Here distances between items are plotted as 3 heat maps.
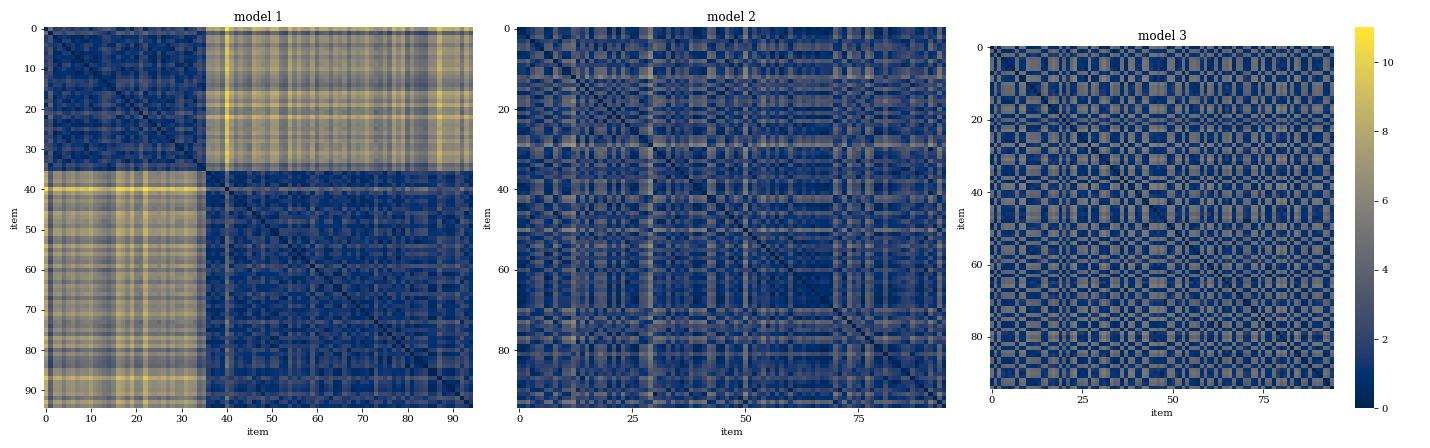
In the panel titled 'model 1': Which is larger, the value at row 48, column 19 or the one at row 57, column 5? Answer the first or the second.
the first
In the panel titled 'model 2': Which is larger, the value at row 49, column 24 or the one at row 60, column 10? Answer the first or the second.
the second
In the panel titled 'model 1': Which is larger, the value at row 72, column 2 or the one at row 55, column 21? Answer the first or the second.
the first
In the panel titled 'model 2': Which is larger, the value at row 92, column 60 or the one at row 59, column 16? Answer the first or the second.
the first
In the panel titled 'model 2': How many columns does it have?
95
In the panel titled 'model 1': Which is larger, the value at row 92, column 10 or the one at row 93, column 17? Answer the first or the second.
the second
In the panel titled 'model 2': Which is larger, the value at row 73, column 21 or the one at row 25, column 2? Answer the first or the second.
the first
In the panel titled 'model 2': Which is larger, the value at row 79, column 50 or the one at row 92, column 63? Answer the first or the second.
the first
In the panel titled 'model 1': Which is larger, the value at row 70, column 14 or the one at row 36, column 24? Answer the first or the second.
the second
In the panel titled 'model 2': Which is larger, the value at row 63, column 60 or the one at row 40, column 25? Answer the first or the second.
the first
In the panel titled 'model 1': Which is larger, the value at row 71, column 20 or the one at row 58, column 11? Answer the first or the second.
the first
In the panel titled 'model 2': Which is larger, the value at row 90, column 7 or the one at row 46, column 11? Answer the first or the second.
the second
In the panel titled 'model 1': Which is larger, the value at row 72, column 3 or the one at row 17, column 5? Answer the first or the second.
the first
